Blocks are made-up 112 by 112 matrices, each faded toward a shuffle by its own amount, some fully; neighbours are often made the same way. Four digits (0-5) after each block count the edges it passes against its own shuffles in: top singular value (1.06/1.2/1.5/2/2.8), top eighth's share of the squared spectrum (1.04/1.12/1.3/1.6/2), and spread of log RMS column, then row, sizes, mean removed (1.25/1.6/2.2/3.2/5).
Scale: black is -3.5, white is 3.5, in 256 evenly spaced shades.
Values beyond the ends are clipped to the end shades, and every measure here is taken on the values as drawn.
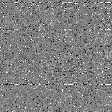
4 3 1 2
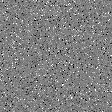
2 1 0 0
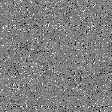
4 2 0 2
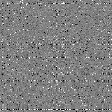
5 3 1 2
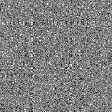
4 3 2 2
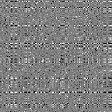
5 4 3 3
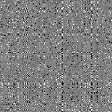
5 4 3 2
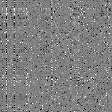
5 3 2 1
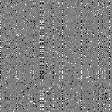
5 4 3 2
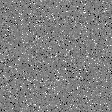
2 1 0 0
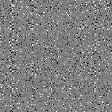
4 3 2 1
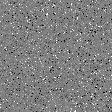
0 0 0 0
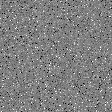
0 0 0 0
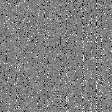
2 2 3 0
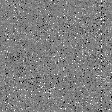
2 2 2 0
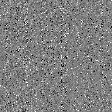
2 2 2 1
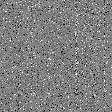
1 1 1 0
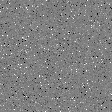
0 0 0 0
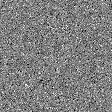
0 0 0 0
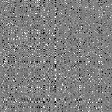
5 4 3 3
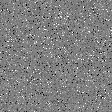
0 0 0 0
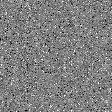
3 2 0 0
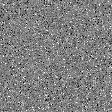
2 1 1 0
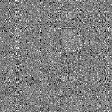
4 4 3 2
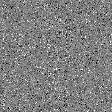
3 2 1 0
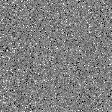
3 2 1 1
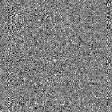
4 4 3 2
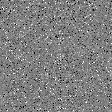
2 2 1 0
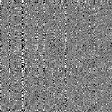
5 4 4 2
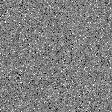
0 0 0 0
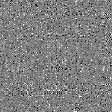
4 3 2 2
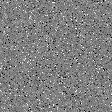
2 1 0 0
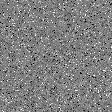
1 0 0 0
